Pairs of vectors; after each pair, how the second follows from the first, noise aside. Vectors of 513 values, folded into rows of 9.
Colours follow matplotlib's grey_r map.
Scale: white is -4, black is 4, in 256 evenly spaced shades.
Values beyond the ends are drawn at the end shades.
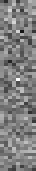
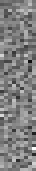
shuffled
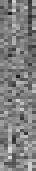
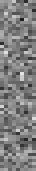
shuffled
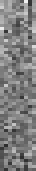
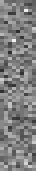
shuffled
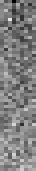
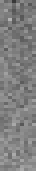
shrunk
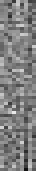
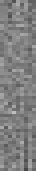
shrunk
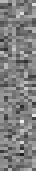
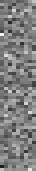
shuffled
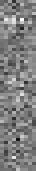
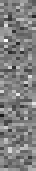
shuffled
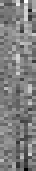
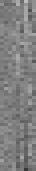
shrunk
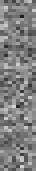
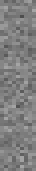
shrunk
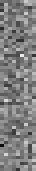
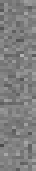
shrunk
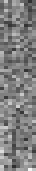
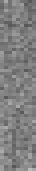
shrunk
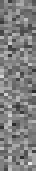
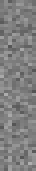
shrunk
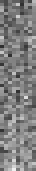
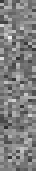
shuffled
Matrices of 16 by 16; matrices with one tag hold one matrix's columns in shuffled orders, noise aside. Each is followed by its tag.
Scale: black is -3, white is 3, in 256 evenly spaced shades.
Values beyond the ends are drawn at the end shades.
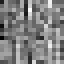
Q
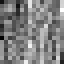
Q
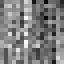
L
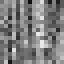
L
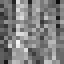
L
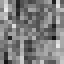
Q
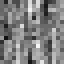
Q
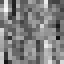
Q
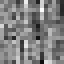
Q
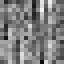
Q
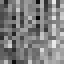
L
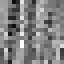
L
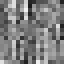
Q
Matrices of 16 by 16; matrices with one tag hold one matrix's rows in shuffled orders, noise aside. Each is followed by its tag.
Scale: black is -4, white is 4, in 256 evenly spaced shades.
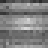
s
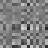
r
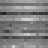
s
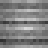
s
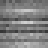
s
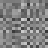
r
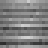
s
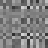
r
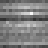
s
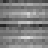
s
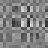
r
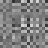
r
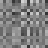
r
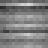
s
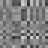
r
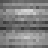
s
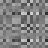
r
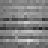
s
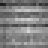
s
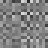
r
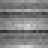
s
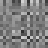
r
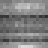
s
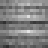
s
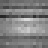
s
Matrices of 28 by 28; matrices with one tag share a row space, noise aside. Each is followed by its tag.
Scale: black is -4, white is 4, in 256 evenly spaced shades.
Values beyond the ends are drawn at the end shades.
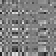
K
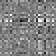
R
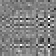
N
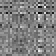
R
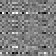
K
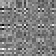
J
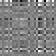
R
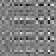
N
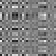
K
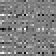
J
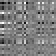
J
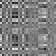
K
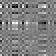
K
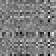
N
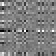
J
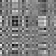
K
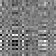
K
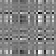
R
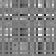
R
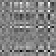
N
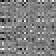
J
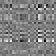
R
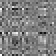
K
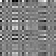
K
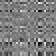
R
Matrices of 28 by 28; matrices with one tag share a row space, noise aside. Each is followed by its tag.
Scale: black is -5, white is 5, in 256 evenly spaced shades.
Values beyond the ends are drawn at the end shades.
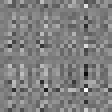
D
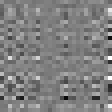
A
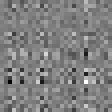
D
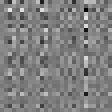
D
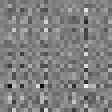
D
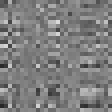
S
